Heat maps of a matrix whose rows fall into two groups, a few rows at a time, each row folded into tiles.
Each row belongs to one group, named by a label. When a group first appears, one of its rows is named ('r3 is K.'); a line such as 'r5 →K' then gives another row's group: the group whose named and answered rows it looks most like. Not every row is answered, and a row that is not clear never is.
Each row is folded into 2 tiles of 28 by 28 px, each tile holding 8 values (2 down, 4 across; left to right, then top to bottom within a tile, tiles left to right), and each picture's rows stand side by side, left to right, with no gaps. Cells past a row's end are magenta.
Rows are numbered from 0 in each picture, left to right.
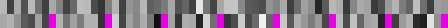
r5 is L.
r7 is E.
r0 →L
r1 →L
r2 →L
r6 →L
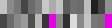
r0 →E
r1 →L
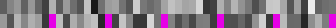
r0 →L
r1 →L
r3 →L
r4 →E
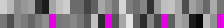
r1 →E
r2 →E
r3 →E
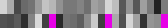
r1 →E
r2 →L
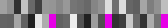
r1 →E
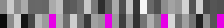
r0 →E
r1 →L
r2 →L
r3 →L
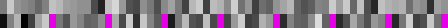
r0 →E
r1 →L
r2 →L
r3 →E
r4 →E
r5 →E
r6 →E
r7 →E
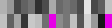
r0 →L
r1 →L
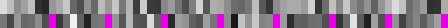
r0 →L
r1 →E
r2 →L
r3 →E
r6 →E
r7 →L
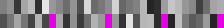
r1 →L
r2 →L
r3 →E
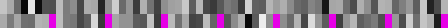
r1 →L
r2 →L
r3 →L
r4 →E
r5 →L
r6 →E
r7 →L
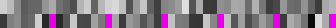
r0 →E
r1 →E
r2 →L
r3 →L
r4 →L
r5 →E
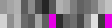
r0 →L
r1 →E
